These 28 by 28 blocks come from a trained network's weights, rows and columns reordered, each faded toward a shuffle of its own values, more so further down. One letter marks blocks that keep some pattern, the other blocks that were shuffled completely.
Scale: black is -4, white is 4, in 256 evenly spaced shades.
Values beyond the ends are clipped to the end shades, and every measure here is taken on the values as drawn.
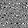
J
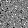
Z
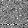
J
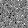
Z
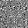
J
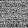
J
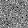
Z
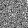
Z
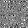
J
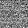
J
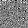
J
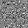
J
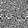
J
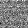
J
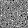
Z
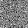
J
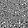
J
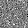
Z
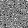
Z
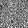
J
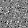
J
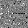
J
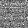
J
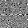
J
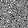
Z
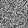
Z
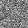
Z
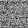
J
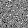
Z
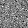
Z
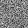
Z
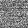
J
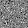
Z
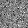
Z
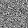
Z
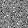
J
